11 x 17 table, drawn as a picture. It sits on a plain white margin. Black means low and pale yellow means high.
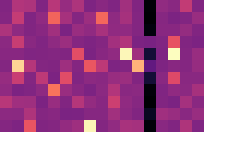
On average the colour sits 40% of the way up the scale. Column 13 differs from the columns beside it. Values change most from cell to cell in the middle right.
